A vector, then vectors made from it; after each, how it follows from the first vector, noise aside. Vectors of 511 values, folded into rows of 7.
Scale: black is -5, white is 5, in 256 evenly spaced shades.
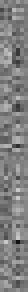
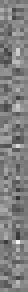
negated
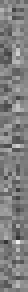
negated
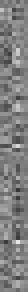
negated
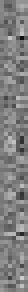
wrapped around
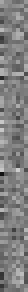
wrapped around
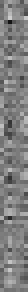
wrapped around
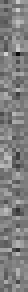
wrapped around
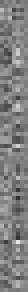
negated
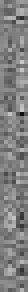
wrapped around
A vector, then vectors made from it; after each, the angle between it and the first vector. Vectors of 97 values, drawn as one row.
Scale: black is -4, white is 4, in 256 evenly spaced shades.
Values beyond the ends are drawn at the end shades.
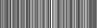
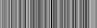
nearly opposite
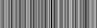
nearly opposite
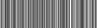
orthogonal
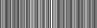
nearly parallel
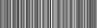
nearly parallel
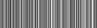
partly aligned
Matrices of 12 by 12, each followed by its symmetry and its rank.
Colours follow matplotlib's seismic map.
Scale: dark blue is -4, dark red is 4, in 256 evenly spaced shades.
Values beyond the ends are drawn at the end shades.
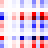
neither, rank one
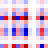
neither, rank one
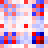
symmetric, rank two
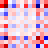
symmetric, rank two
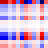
neither, rank one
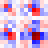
symmetric, rank two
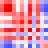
symmetric, rank two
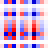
neither, rank one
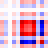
symmetric, rank one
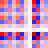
symmetric, rank one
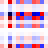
neither, rank one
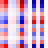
neither, rank one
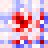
symmetric, rank two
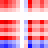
neither, rank one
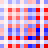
symmetric, rank one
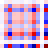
symmetric, rank one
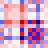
symmetric, rank two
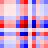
symmetric, rank one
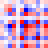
symmetric, rank two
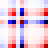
symmetric, rank one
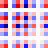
symmetric, rank one
